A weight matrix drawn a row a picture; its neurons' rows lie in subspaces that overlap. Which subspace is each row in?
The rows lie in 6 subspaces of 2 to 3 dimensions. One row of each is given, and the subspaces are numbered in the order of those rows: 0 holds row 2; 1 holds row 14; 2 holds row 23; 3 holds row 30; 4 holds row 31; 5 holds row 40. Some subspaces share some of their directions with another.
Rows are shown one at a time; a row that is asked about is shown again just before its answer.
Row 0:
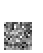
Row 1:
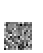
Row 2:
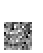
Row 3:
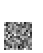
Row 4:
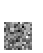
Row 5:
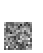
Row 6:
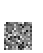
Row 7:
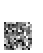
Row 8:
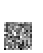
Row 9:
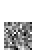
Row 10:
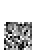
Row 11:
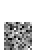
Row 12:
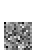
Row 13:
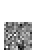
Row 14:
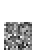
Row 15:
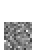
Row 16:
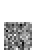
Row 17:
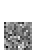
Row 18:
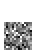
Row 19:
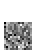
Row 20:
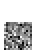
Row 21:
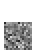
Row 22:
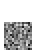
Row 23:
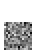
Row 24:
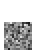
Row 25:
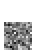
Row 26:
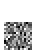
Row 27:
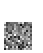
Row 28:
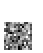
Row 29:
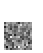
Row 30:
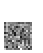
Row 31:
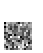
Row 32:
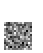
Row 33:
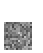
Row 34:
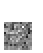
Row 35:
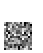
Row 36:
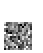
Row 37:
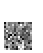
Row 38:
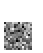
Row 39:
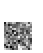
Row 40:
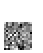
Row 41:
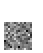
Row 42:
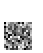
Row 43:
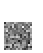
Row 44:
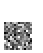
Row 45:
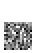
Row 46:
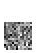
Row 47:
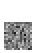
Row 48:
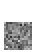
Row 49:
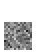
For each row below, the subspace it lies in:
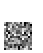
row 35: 2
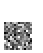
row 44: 2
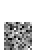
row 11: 4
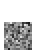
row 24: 1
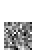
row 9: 5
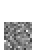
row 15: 2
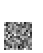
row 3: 2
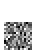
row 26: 3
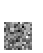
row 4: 0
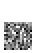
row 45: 3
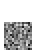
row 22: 1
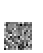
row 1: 1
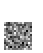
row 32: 5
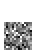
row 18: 0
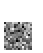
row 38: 0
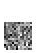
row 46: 1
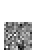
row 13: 5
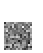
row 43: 1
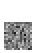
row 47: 3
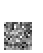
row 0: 0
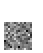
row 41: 2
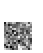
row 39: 5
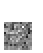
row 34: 0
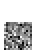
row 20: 3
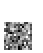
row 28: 0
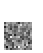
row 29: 4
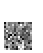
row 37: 5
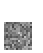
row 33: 1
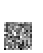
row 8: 3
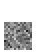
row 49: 2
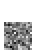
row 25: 5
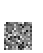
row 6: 4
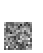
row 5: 2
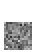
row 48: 1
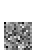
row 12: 4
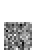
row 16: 5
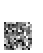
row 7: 5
